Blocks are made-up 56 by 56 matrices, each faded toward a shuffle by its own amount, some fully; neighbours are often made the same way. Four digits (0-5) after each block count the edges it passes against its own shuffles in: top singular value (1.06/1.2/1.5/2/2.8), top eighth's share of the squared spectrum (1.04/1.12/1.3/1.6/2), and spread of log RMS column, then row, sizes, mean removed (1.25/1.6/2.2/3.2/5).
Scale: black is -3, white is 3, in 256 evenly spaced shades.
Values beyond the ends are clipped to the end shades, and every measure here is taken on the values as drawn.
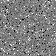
0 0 0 0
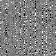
2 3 3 0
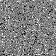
2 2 0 1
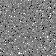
2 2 1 0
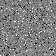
0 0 0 0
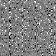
3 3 2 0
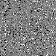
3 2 1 0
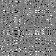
4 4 1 2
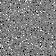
1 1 1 1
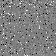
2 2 1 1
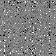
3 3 2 1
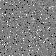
0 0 0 0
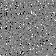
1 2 1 1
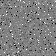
0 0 0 0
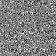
3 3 0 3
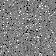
2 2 0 0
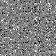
3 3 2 1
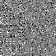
3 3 1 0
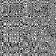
4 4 2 2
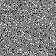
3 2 0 0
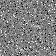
2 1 0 0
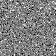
1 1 0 0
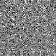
3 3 1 1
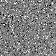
0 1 0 0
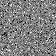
2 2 0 0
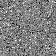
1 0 0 0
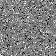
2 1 0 0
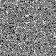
2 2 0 0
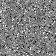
0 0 0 0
